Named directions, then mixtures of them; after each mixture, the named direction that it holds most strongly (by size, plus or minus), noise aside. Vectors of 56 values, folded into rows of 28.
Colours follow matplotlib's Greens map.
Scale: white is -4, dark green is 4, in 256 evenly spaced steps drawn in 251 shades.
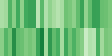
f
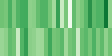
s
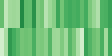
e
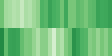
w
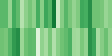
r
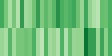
f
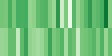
s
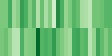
r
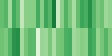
r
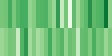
s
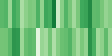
r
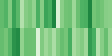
r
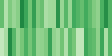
e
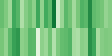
r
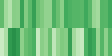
e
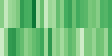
e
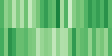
w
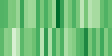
f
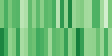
s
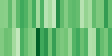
r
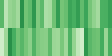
e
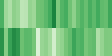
w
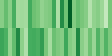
s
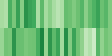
f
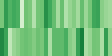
e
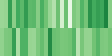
s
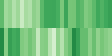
w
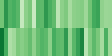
e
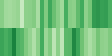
w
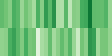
r
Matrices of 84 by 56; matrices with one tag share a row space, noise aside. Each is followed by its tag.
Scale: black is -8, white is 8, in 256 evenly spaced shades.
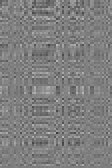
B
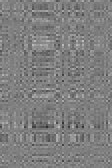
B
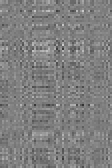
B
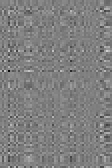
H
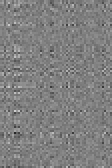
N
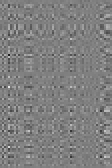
H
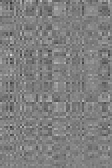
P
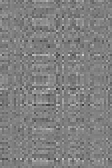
B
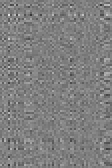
H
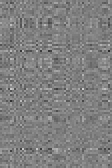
P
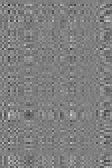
H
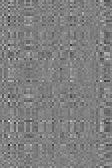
H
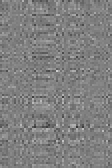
B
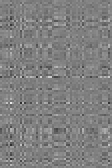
P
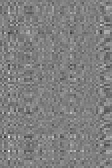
H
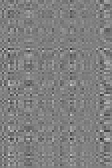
H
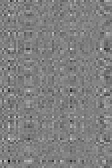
H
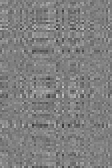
B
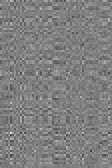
P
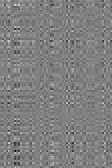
N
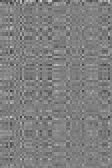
P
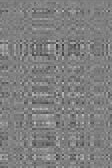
B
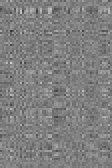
P
